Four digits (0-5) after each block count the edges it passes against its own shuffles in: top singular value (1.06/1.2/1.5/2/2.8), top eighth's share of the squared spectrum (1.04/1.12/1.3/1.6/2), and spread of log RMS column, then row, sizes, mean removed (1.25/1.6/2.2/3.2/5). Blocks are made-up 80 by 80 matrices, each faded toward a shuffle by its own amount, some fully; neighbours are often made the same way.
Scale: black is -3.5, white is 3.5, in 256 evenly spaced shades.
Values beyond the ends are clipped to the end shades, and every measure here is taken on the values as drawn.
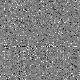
3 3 1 1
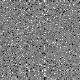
4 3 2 1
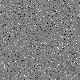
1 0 0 0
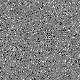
3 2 0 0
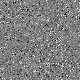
2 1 0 0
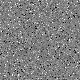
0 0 0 0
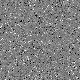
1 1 0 0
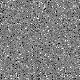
3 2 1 1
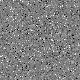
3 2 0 0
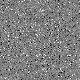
3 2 1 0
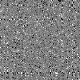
4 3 2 2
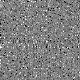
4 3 1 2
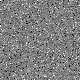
0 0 0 0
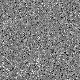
0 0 1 0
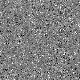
0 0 1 0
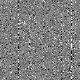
2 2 3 0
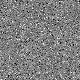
0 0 0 0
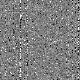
2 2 3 0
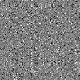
4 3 2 1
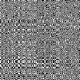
5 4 3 3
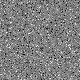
2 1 0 0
